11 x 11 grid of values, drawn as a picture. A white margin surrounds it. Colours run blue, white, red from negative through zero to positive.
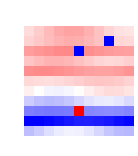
Roughest part: bottom middle. Grain: streaks across. Lone odd cells: 3, 1 higher and 2 lower than their neighbours.
